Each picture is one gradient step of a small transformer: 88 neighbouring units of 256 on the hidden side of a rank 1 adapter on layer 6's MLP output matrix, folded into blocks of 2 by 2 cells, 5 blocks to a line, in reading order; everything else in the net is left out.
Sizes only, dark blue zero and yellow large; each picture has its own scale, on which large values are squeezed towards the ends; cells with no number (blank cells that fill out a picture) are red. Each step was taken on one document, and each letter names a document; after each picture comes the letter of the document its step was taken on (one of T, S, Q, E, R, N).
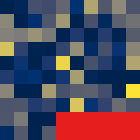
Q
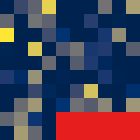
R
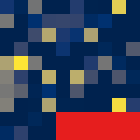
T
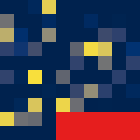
R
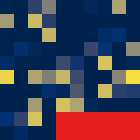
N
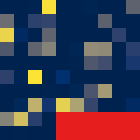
R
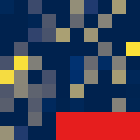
T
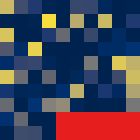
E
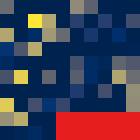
E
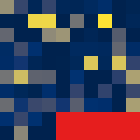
E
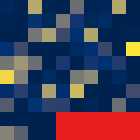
T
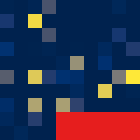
N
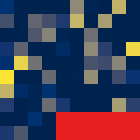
T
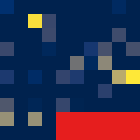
N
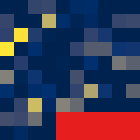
Q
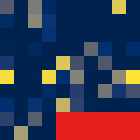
N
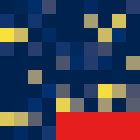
R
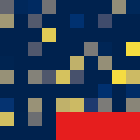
N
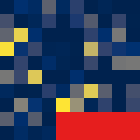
Q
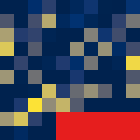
Q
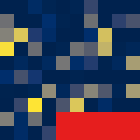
Q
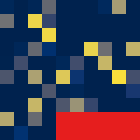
N
